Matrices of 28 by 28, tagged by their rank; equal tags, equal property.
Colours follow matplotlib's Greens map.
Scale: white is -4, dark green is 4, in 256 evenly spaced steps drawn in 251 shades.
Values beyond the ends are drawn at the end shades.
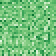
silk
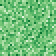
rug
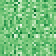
silk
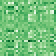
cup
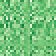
cup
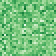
silk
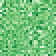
silk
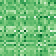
cup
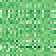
cup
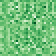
silk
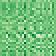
cup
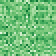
silk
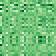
cup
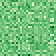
silk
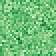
rug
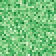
rug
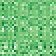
cup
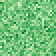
rug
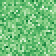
rug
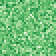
rug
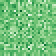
silk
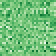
silk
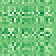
cup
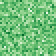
rug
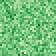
rug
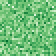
rug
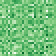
cup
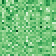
silk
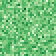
rug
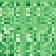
cup
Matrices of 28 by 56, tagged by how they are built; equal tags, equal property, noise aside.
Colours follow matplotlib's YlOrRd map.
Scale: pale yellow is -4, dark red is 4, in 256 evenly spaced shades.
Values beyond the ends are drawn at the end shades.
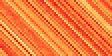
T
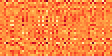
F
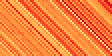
T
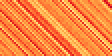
T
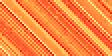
T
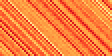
T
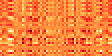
F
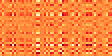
F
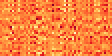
F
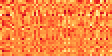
F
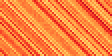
T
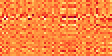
F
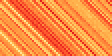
T
